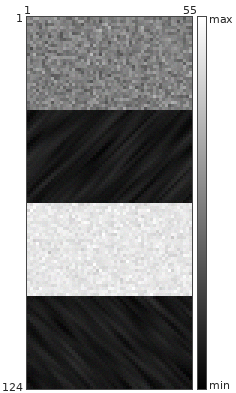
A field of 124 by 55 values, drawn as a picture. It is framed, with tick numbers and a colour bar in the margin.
The table splits into 4 rows of 1 panel. Panel 1,1: middling, fine-grained. Panel 2,1: very low, slanting up to the right, faint in contrast. Panel 3,1: very high, fine-grained, faint in contrast. Panel 4,1: very low, slanting down to the right, faint in contrast.
